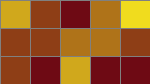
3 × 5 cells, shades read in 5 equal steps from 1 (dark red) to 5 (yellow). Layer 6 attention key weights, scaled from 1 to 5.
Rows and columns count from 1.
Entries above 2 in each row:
3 2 1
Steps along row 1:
down down up up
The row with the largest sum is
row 1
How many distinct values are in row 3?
3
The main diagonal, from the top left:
4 2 4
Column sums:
8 5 8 7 8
